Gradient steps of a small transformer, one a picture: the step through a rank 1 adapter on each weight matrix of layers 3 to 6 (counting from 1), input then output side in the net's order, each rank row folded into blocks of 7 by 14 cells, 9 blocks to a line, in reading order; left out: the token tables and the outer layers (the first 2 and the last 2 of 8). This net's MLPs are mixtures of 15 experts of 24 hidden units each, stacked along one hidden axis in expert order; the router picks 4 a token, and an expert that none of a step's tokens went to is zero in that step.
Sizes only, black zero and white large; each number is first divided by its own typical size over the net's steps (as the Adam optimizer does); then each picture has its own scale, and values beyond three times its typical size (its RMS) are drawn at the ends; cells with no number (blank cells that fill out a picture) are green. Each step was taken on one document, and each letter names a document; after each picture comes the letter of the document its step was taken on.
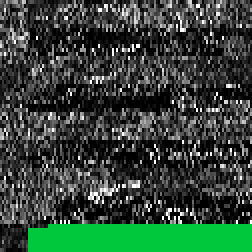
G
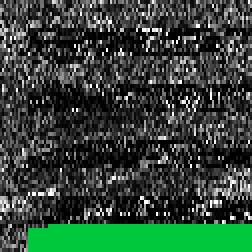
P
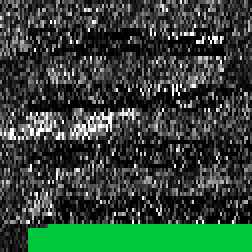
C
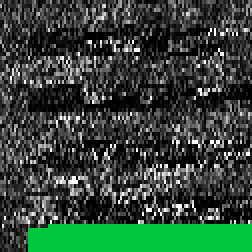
G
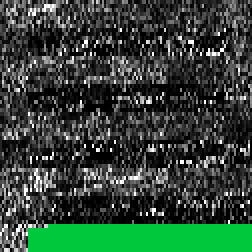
P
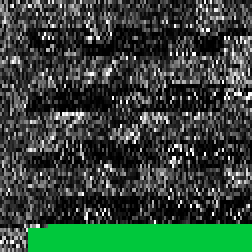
P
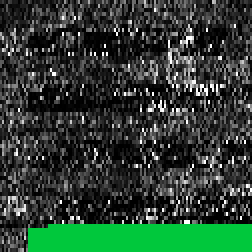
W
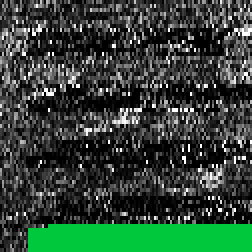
C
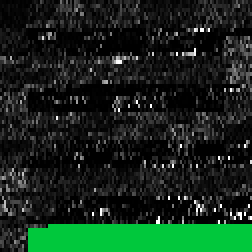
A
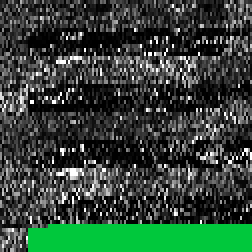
G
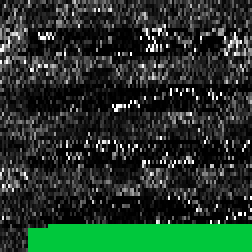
A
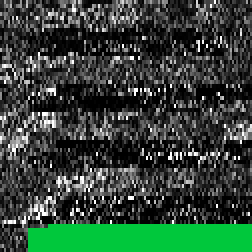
G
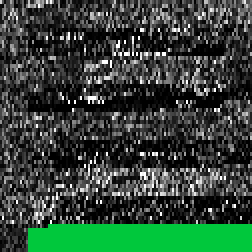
G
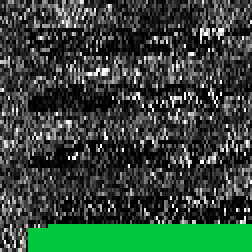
P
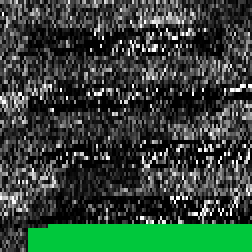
C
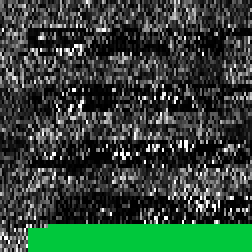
P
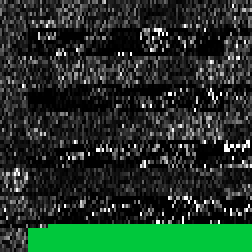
A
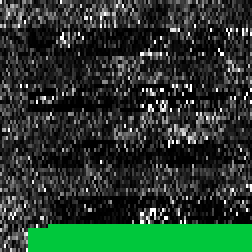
W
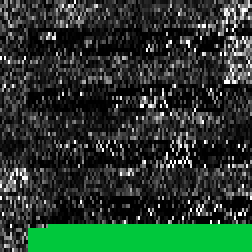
A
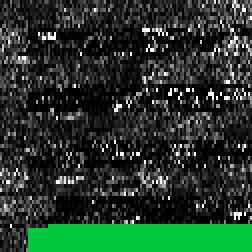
A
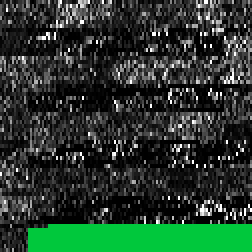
A
